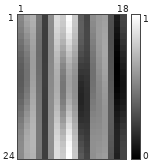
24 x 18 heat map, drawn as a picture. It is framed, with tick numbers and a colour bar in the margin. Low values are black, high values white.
The middle right is the ninth with the lowest average. The bottom right is the smoothest part. Upright stripes repeat 3 times across the table. Streaks run downward.
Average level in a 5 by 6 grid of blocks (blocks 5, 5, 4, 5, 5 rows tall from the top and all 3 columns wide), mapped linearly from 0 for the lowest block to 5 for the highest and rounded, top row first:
325230 / 224230 / 223130 / 324130 / 325231
